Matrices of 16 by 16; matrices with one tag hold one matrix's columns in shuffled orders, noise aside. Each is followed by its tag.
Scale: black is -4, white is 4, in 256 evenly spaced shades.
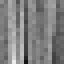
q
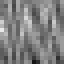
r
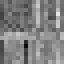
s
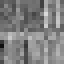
s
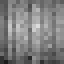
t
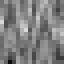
r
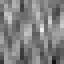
r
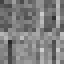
s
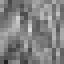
r
